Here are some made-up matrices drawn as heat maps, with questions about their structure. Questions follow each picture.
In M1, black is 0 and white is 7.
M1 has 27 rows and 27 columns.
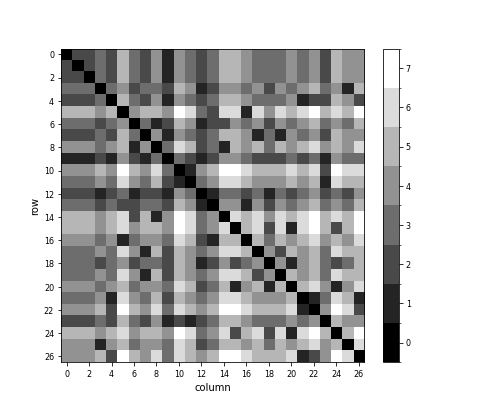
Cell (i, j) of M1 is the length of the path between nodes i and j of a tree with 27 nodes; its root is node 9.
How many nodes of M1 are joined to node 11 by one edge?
2
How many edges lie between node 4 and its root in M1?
1
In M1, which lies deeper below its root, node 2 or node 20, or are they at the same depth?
node 20
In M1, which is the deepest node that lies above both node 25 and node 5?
12
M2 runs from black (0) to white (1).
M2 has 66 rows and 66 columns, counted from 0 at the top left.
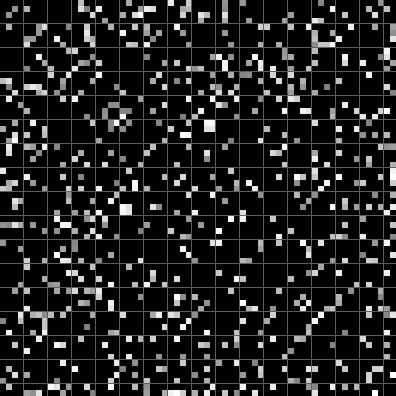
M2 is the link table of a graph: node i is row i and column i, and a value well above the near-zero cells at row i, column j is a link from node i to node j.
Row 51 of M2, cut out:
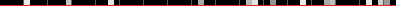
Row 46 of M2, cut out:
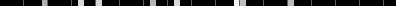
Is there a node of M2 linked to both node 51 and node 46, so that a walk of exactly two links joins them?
no
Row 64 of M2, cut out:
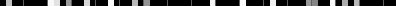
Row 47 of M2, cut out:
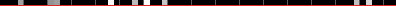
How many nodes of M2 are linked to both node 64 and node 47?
6
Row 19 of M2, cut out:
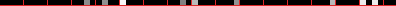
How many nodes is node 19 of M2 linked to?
9
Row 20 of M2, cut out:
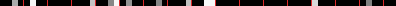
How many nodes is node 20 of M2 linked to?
12
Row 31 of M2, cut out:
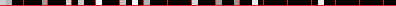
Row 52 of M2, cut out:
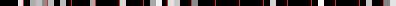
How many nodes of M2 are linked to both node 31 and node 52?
4
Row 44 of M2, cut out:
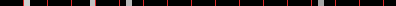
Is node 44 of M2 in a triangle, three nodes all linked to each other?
no
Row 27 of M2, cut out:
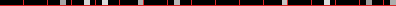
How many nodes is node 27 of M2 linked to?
9
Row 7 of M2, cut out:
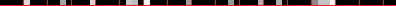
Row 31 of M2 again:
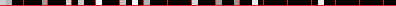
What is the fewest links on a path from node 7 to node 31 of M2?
1
